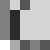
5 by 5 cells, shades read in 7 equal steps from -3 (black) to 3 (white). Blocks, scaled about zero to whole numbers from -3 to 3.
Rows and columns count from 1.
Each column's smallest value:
0 -2 -1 0 -1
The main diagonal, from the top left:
0 -2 2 2 -1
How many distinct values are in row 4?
3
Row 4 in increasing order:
-2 0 2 2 2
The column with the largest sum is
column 4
